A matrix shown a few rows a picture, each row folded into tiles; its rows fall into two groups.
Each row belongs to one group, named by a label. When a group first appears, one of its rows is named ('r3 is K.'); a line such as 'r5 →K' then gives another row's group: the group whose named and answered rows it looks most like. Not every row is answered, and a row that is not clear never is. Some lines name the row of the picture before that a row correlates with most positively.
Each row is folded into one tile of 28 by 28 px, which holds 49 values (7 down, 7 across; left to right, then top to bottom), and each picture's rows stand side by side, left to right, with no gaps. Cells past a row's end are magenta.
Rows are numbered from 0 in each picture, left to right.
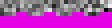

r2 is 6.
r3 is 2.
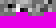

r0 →2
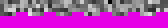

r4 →6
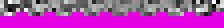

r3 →6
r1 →6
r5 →6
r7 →2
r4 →6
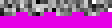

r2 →6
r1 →6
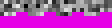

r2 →6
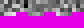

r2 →6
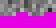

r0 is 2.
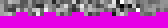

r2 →2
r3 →2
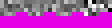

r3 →6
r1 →2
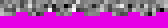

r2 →2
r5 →2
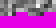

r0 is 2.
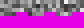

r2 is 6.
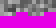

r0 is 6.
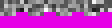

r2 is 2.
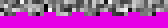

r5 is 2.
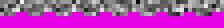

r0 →2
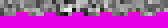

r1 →2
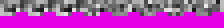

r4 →2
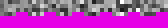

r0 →6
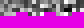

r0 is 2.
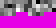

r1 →6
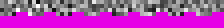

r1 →6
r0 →2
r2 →2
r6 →2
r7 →6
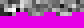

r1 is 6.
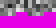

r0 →2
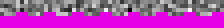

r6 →2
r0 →2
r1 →2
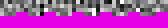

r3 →2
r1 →2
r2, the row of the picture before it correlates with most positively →4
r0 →6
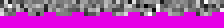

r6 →6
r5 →2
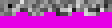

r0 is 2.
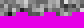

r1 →6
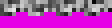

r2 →6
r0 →6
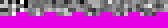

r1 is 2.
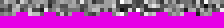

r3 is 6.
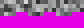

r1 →6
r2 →6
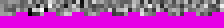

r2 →2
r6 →2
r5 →6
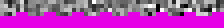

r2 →6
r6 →2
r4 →2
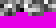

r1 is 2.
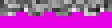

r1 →6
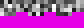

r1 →2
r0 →6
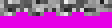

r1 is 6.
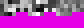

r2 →6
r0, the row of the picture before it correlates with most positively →1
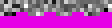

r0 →2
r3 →2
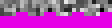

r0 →6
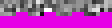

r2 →6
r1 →2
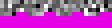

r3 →6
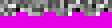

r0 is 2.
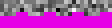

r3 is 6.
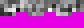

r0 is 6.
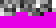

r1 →2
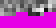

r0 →6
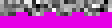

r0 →2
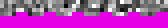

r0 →2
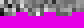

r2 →6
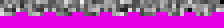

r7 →2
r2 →2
